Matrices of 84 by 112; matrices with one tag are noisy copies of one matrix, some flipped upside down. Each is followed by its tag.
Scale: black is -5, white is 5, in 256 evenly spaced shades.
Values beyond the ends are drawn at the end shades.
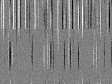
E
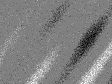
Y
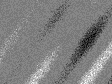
Y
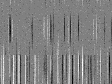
E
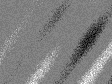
Y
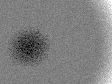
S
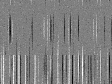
E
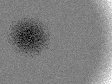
S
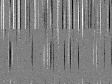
E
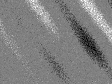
Y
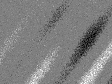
Y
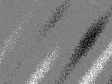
Y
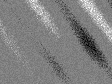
Y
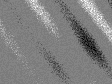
Y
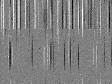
E
